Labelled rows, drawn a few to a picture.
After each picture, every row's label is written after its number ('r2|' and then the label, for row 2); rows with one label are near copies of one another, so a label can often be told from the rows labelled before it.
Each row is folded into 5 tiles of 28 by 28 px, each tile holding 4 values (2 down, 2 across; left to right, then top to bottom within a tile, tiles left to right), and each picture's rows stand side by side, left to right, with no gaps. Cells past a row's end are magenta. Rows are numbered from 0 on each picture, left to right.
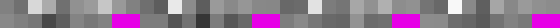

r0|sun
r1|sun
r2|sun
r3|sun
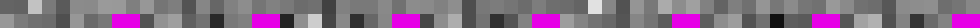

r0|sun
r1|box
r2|box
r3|box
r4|sun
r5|box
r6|box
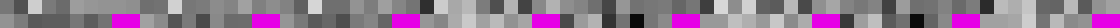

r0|sun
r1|sun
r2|sun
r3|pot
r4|box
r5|pot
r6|box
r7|pot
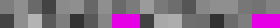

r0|box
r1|box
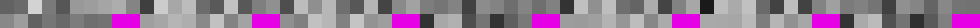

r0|sun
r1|pot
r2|pot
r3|box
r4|pot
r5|pot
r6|box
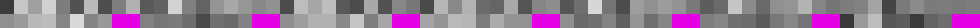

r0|pot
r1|sun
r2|pot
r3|pot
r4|sun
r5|sun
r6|box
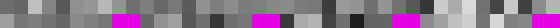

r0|sun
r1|box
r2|box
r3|pot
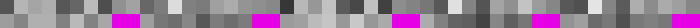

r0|pot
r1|sun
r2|pot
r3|sun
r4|sun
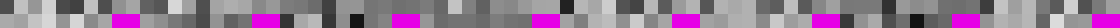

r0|pot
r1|sun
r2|box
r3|sun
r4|pot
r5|pot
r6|box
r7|pot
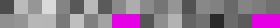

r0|pot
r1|box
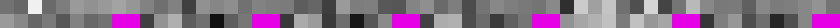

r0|sun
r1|box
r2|box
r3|box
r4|pot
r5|box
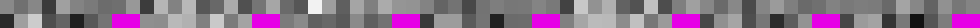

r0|box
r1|pot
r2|sun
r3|box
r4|pot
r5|box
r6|box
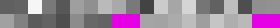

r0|sun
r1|pot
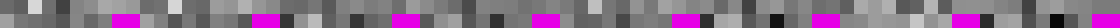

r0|sun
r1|sun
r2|box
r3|box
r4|sun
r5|box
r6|pot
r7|box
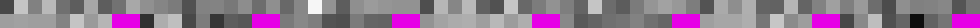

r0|pot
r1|box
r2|sun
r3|pot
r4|sun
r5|pot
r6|box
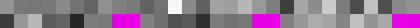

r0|box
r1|sun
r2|pot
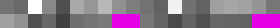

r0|sun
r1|sun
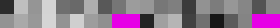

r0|pot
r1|box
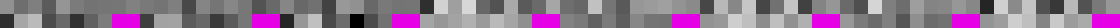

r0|box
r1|box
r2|box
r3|pot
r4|sun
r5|pot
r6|sun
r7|pot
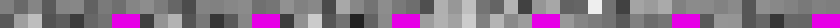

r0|box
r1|box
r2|box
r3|pot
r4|sun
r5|box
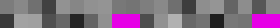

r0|box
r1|box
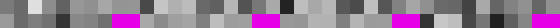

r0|sun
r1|pot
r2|pot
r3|box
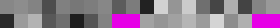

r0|box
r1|pot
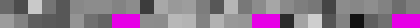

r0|sun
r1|pot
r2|box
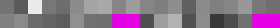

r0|sun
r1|box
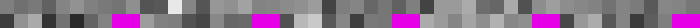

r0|box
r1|sun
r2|box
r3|pot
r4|box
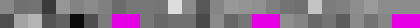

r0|box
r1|sun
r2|sun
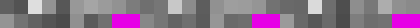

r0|sun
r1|sun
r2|sun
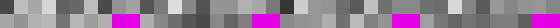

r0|pot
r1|sun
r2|pot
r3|sun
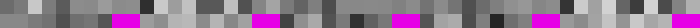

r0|sun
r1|pot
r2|box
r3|box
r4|pot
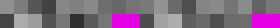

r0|box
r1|box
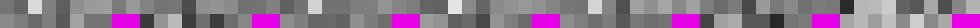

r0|sun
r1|box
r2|sun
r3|sun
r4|sun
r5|box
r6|pot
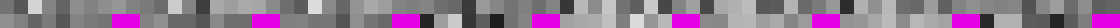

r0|sun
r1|sun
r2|sun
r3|box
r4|pot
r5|pot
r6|pot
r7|box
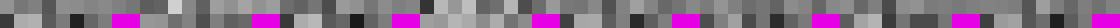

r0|box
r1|sun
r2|box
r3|pot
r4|box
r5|box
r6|box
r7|box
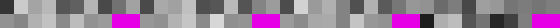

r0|pot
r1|pot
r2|pot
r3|box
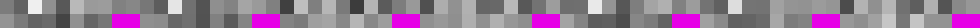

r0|sun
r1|sun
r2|pot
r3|pot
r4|sun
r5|sun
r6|pot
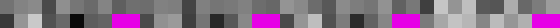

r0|box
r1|box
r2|box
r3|pot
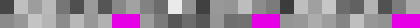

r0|pot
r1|sun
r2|pot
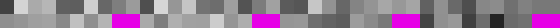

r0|pot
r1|pot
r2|sun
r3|box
